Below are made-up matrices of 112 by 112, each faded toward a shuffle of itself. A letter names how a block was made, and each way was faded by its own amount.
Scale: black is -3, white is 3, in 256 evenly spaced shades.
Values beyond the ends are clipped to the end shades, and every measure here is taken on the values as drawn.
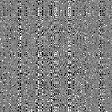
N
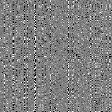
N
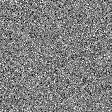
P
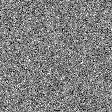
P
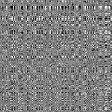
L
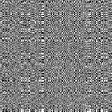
L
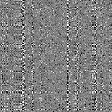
N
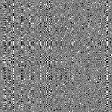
N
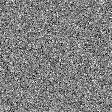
P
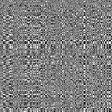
L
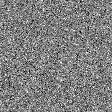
P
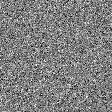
P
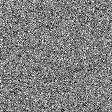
P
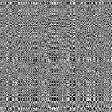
L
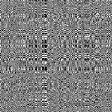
L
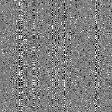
N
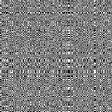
L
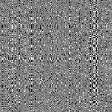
N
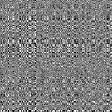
L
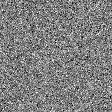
P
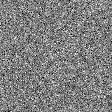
P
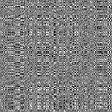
L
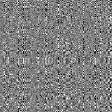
N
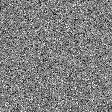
P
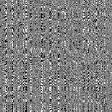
N
